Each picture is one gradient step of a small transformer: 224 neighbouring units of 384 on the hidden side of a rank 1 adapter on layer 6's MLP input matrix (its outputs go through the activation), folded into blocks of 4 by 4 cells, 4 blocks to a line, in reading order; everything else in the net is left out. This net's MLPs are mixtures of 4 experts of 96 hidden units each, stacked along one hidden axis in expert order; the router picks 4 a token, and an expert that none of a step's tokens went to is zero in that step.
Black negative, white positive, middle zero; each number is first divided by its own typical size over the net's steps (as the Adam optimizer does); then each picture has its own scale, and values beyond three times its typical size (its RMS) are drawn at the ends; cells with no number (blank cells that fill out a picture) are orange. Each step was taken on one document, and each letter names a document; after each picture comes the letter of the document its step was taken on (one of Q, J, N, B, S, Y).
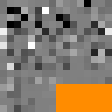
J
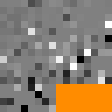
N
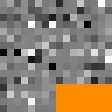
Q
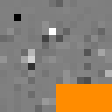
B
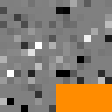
N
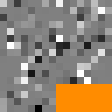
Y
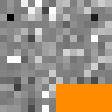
Q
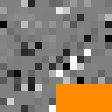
N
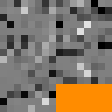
Y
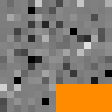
Q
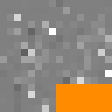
B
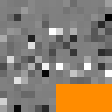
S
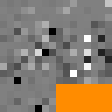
S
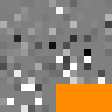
N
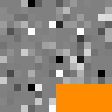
N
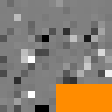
B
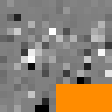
B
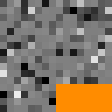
Y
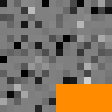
Y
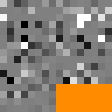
Y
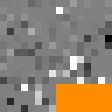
N
